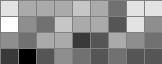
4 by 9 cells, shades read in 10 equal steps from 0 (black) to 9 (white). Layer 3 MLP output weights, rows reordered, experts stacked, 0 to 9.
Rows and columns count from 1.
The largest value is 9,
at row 2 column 1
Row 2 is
9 5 4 7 6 6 3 8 5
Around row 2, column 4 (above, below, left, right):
6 6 4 6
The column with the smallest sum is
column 2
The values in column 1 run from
2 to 9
